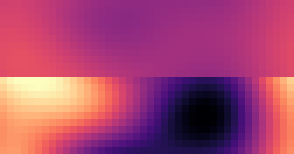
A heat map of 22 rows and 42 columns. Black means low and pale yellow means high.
Stripes: none. Histogram: bell-shaped. Ninth with the highest average: middle left. Seam: horizontal, 50% of the way down, the top part calmer. Lone odd cells: none.
